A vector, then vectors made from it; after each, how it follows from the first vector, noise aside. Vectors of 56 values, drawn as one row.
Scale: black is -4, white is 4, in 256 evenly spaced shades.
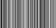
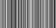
reversed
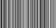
copied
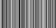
wrapped around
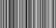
wrapped around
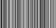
copied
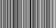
wrapped around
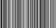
copied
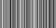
wrapped around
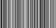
copied
